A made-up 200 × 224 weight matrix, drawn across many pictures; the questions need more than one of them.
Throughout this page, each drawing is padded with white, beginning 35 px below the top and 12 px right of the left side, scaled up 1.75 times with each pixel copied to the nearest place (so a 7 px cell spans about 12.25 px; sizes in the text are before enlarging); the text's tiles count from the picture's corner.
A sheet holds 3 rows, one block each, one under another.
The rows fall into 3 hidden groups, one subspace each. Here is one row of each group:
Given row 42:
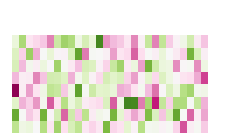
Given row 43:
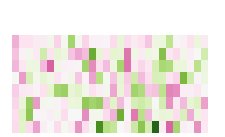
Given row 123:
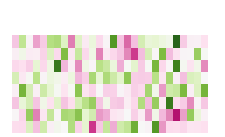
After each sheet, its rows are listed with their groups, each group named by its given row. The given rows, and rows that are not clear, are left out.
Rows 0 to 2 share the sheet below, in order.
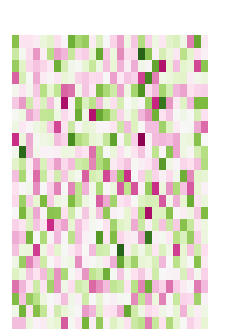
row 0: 42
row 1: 42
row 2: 43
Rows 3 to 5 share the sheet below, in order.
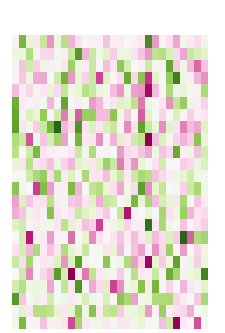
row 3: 42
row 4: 43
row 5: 42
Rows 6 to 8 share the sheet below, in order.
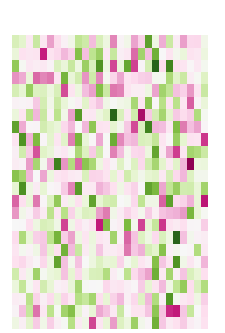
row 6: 42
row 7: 123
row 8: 123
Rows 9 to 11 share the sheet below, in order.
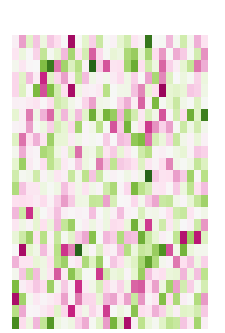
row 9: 43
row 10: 42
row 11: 42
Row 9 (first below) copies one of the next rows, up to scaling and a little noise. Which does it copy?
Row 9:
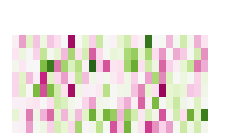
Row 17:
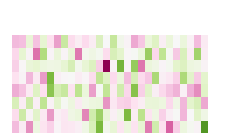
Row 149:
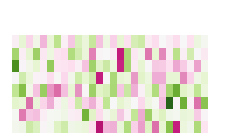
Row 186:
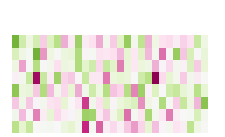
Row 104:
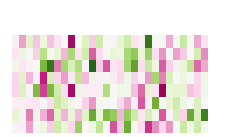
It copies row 104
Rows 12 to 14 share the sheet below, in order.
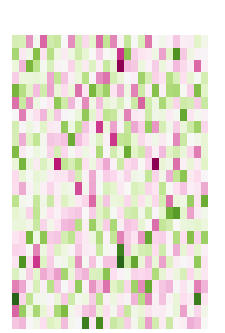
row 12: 43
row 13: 123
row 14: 43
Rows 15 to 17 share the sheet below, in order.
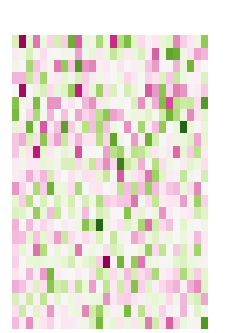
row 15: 123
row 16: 43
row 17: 43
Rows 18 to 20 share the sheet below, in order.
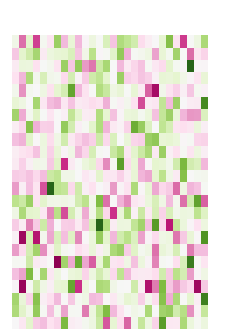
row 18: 123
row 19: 43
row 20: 123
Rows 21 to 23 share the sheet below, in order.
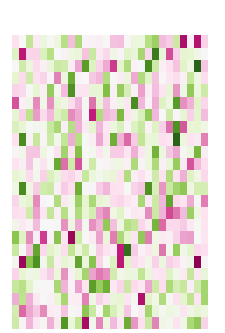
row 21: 42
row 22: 123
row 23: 43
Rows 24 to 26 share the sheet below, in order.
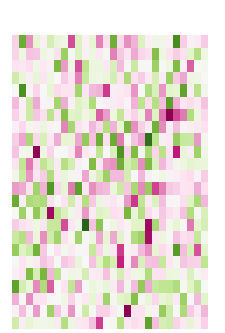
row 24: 123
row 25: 43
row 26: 43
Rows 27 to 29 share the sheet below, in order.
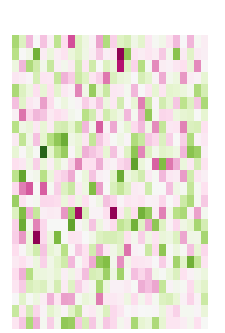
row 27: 43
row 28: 42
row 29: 123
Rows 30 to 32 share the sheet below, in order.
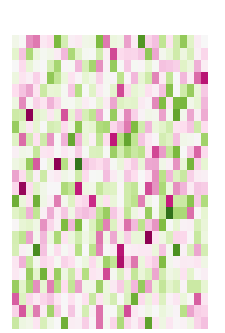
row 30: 42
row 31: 123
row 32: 43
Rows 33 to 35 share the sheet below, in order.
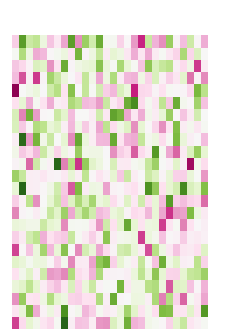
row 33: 42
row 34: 123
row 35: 42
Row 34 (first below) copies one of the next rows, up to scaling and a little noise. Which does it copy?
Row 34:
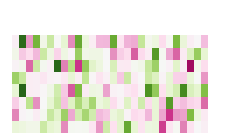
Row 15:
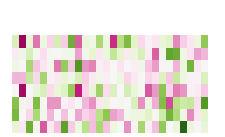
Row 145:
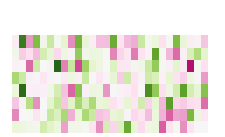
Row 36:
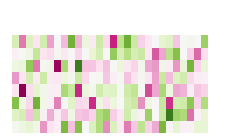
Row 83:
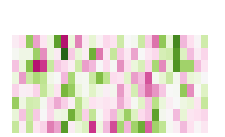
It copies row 145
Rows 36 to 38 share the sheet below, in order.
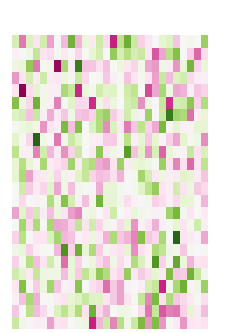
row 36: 123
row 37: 123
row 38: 123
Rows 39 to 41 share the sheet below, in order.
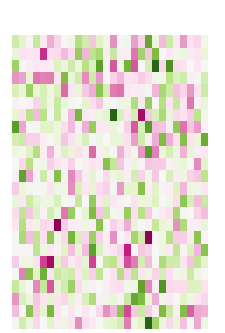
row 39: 42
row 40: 42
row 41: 43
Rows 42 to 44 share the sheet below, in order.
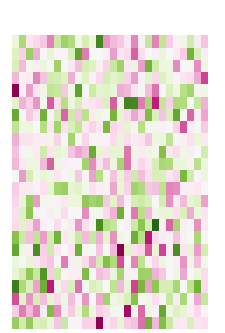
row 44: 43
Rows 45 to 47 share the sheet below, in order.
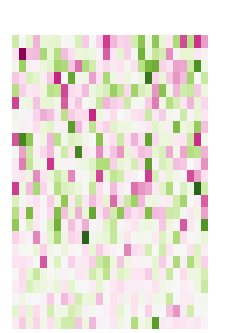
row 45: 42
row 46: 42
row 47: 123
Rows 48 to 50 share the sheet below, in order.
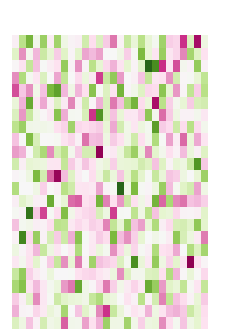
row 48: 42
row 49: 42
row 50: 123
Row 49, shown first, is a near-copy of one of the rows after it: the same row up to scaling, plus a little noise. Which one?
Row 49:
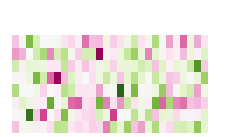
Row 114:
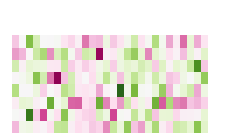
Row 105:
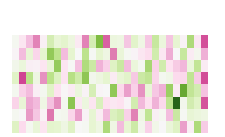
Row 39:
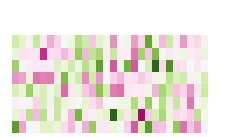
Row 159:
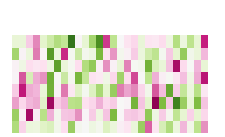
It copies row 114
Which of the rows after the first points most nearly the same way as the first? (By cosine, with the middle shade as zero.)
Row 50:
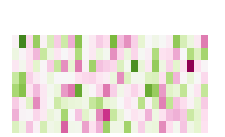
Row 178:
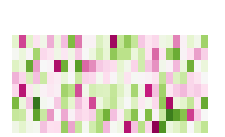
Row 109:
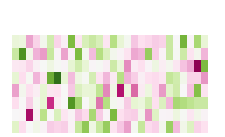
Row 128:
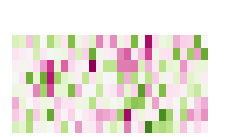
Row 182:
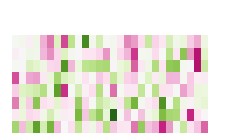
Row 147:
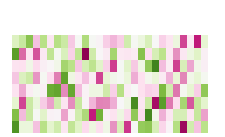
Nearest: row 109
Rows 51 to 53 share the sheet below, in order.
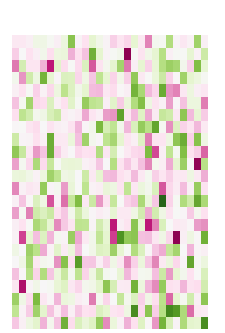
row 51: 43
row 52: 42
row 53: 123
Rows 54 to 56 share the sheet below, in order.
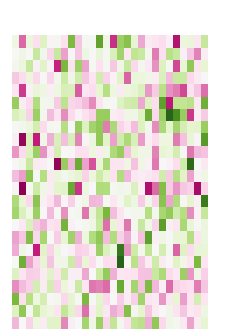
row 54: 123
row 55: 123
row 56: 43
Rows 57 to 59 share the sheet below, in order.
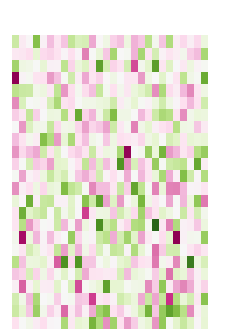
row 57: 42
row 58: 43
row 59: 123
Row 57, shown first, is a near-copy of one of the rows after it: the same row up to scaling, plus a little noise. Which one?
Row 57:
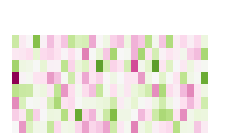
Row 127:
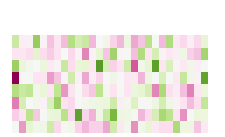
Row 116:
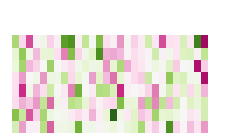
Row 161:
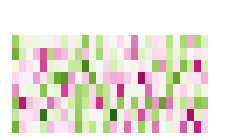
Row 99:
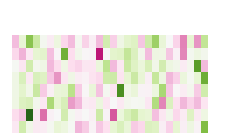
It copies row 127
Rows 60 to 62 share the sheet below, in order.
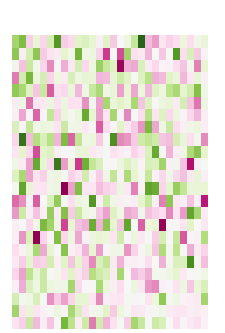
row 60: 43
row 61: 123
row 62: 123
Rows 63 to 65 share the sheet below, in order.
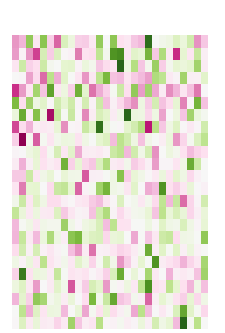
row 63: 43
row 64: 123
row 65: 42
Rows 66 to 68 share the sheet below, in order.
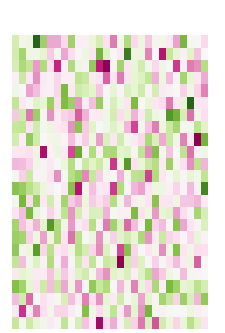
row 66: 123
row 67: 42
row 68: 43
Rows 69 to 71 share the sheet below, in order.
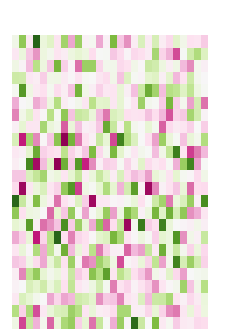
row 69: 123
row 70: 123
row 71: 123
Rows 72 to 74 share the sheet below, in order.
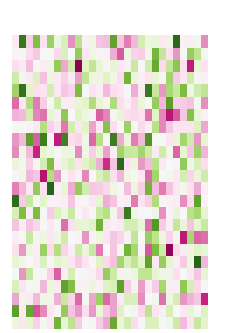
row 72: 123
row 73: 43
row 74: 42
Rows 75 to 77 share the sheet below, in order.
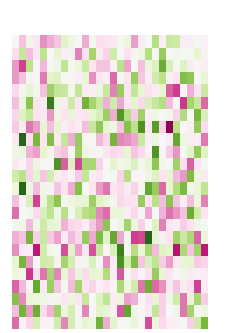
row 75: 43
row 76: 123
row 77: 43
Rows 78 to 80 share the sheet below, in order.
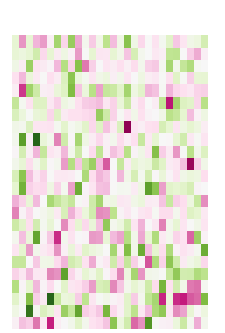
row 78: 123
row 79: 123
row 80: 42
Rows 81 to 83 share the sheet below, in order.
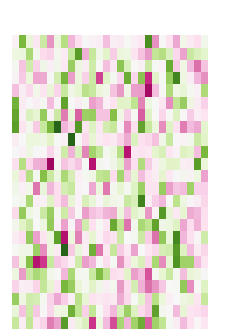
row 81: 42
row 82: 43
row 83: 123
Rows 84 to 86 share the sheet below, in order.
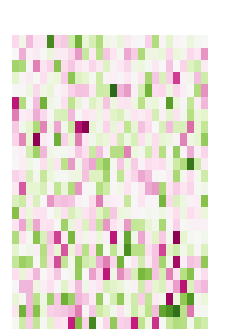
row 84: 42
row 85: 123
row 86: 123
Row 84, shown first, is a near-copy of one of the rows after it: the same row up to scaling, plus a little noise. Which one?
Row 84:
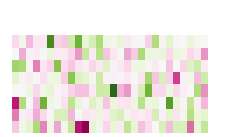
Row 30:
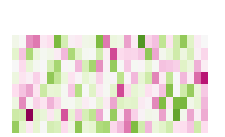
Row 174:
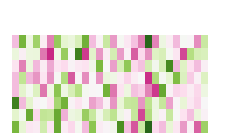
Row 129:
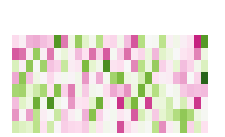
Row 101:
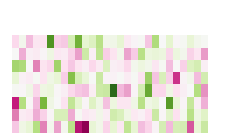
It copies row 101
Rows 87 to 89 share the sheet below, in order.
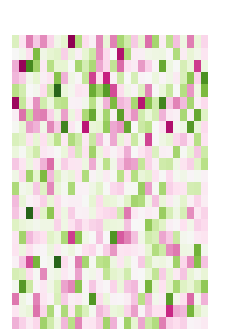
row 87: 43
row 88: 43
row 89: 123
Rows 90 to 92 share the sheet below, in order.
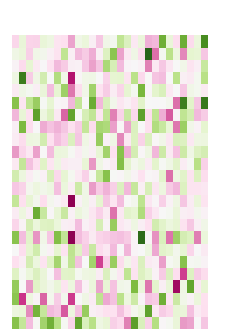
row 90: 42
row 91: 43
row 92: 42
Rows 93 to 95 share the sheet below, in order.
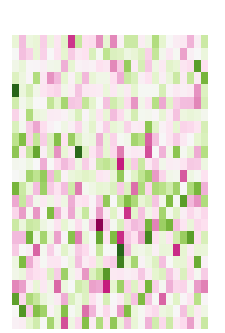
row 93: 42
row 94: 43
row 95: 43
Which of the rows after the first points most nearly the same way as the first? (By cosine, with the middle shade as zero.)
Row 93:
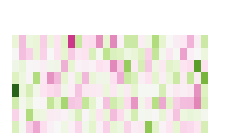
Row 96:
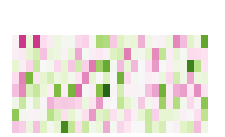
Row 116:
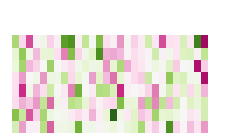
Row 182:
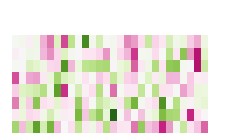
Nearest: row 96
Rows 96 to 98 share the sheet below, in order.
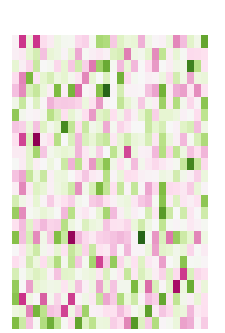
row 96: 123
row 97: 123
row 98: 42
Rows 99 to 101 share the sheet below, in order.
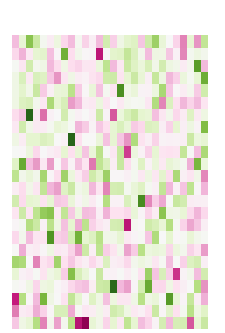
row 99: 42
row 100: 43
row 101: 42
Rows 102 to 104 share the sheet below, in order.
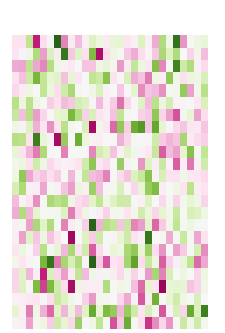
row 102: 123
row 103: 123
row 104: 43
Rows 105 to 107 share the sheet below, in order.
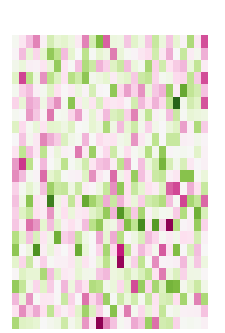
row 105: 42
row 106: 43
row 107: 43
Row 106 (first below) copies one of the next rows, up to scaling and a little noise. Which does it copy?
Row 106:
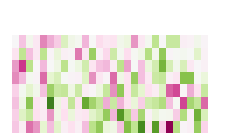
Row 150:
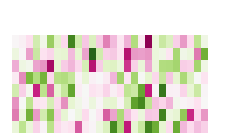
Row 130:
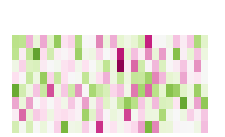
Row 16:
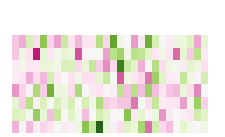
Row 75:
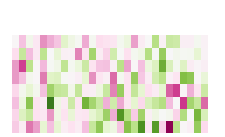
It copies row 75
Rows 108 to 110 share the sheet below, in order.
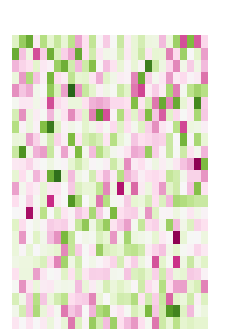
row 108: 42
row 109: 42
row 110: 123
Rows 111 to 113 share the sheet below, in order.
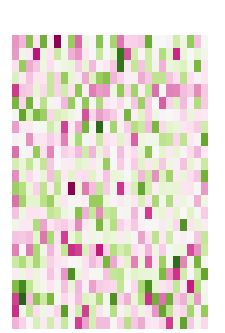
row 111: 43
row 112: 42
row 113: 42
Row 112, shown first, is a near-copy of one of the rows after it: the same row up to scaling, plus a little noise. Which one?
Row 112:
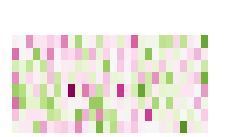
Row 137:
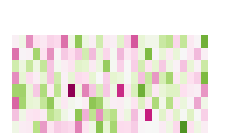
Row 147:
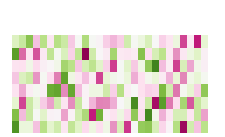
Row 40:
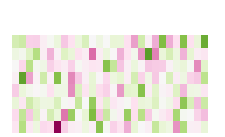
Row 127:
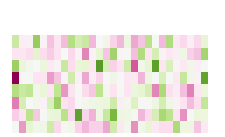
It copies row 137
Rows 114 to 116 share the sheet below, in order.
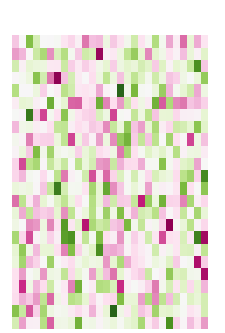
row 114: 42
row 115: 43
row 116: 42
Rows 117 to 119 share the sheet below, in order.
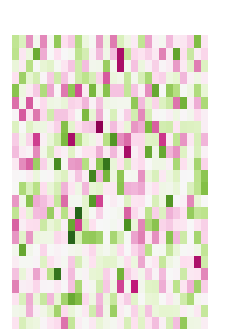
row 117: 43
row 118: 123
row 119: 42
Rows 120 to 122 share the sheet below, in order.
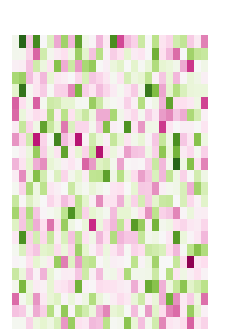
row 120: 123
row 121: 123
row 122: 123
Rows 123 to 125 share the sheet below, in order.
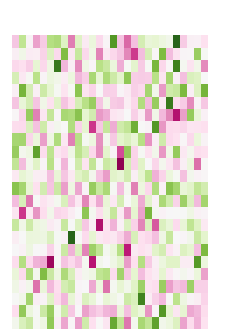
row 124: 43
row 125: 43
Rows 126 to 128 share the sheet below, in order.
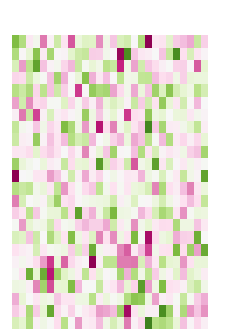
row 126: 43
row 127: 42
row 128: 43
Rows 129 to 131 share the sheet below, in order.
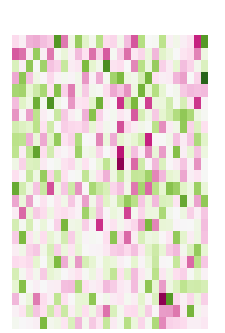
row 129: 42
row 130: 43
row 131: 123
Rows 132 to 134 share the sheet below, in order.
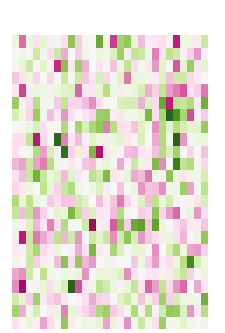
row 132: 123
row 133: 123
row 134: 123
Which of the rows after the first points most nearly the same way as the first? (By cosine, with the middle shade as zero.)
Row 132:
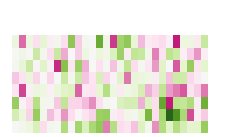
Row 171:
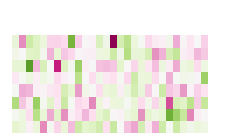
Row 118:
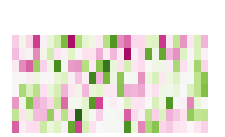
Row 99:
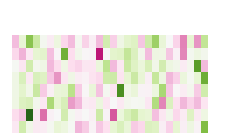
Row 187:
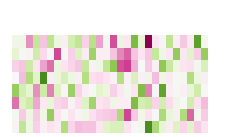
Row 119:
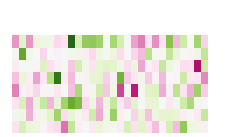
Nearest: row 171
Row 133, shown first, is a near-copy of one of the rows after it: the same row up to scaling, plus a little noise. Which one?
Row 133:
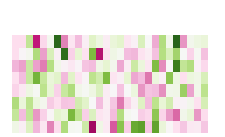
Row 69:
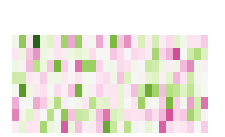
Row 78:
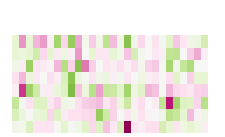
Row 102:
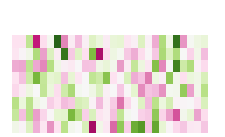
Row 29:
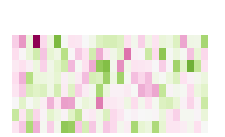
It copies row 102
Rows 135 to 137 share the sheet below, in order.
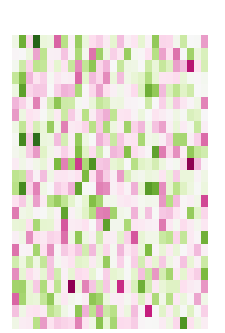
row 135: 123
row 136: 123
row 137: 42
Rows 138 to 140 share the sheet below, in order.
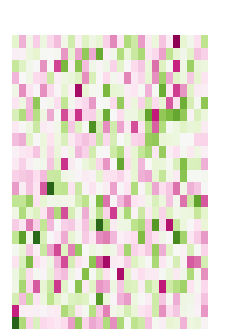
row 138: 123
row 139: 43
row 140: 123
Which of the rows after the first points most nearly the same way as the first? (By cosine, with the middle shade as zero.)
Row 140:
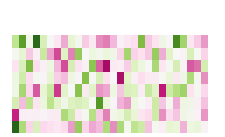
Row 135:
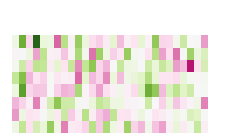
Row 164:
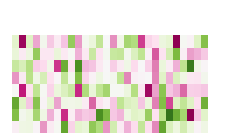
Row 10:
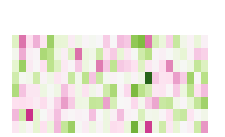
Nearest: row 135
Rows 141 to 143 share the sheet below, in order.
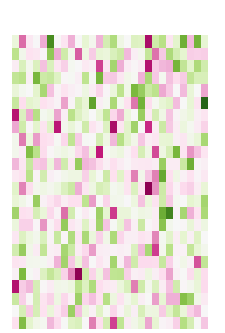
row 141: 42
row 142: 123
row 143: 42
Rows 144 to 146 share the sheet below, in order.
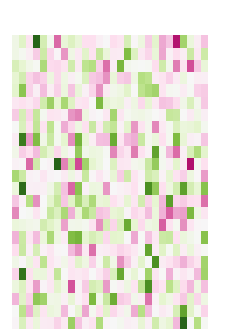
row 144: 123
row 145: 123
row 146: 42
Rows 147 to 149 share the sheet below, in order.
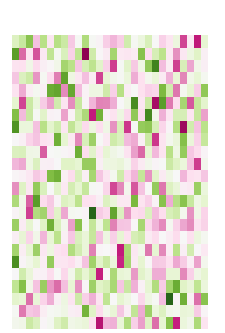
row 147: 42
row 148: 42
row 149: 43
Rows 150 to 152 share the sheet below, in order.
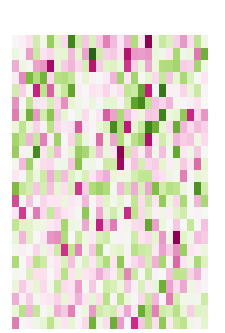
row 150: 43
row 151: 43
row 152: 123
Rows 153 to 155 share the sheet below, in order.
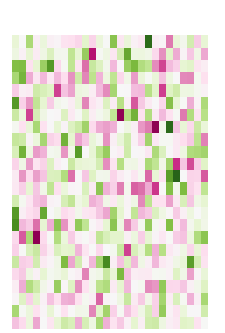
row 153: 43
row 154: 42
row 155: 123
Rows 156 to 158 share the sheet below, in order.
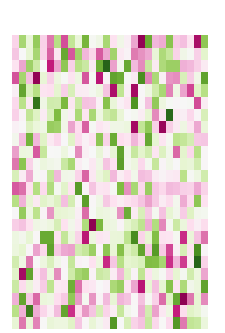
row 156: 42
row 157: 43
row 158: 42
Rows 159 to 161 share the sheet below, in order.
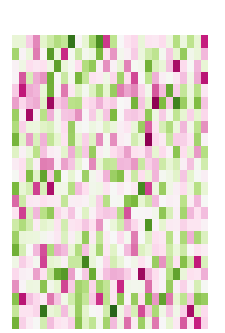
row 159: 42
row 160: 43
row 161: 42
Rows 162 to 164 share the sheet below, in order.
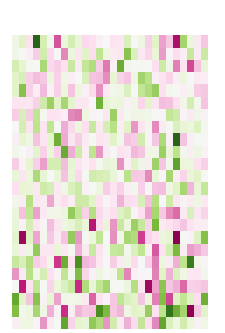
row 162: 123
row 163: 123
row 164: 123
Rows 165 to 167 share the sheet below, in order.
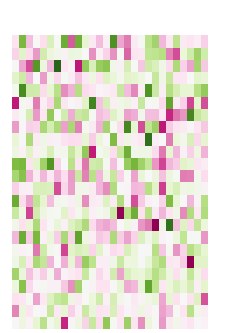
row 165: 123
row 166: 43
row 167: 123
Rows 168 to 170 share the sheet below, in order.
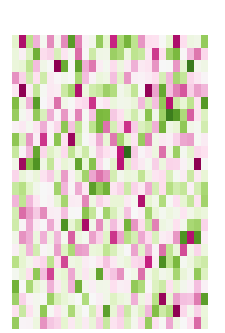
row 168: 123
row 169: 43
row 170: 42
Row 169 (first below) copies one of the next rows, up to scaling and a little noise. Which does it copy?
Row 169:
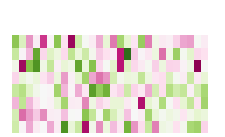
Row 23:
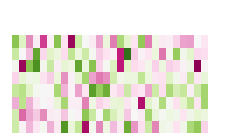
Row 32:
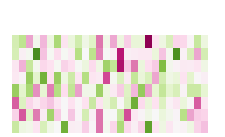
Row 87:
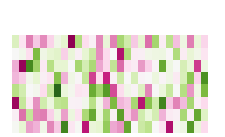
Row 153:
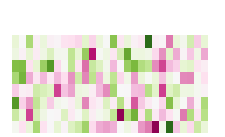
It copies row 23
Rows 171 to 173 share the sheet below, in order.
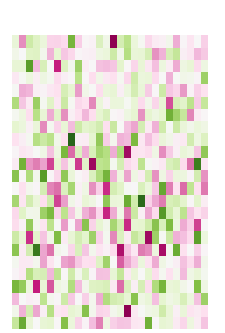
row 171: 123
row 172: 43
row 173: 43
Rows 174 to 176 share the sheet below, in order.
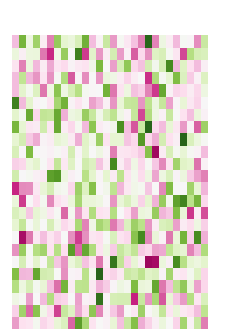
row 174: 42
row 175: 42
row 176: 42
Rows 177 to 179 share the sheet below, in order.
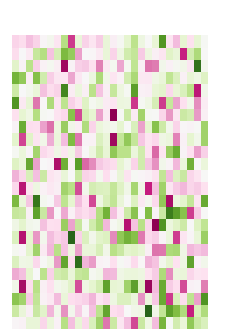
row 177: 42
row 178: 123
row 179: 123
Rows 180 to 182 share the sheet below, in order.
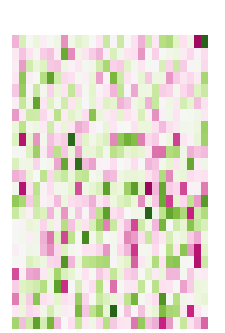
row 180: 42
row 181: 123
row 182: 42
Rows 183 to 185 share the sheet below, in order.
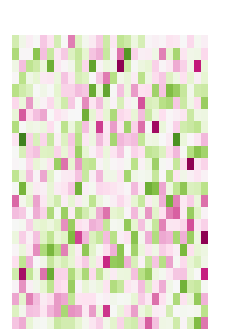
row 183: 43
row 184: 123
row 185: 42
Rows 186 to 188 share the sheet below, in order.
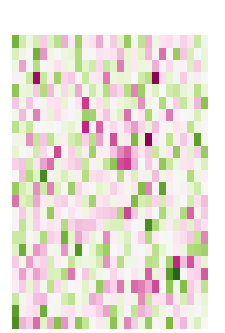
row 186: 43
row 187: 43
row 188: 42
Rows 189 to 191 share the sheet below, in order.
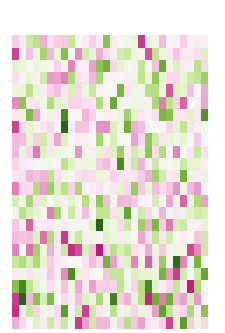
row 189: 42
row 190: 43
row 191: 42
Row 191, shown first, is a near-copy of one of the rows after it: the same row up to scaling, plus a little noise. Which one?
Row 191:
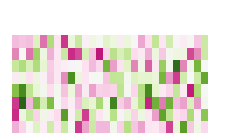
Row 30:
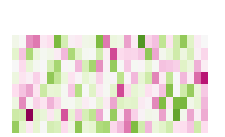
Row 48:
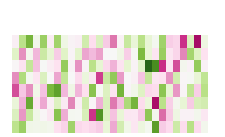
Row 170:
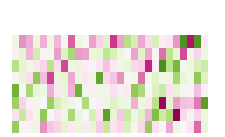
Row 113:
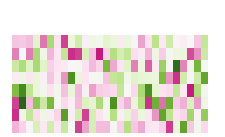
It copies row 113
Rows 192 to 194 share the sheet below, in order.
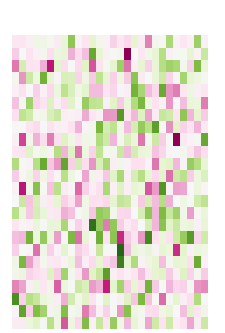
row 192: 43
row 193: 123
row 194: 43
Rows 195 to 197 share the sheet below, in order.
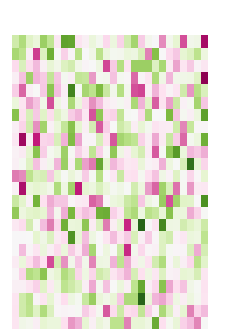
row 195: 42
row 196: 123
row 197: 43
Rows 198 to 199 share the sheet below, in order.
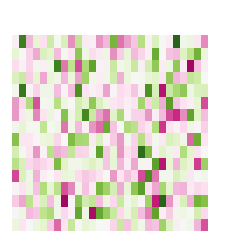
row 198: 123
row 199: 42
